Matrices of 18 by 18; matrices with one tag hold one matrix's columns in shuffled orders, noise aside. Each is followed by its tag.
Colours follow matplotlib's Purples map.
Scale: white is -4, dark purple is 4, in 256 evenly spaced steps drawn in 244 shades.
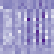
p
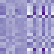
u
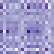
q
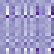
u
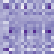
q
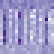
p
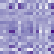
q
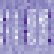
p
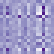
u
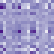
q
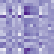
u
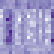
p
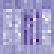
p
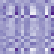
u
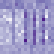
p
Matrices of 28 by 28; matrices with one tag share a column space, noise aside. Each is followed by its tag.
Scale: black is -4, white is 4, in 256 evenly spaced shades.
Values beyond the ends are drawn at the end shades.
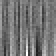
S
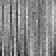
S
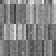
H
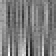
S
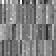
H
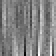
S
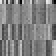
H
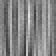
S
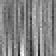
S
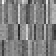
H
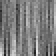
S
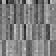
H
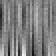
S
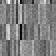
H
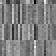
H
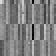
H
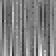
S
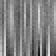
S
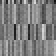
H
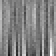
S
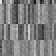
H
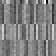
H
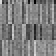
H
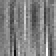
S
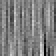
S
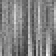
S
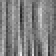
S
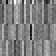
H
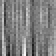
S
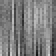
S
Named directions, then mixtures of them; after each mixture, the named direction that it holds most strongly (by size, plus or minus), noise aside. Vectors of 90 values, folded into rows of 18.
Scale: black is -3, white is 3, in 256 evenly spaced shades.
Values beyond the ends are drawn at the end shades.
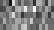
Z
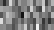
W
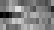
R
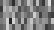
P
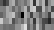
W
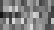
P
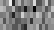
Z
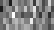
Z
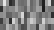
W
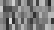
P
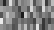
W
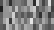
P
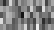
W
